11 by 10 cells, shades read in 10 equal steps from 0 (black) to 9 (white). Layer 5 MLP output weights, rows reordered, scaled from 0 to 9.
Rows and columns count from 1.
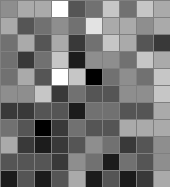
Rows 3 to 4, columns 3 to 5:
3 6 2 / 4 7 1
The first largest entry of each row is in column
4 6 7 4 4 3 10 8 1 5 5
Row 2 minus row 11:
5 0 3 2 -2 7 3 5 3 0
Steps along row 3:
up down up down up up down down down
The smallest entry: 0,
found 2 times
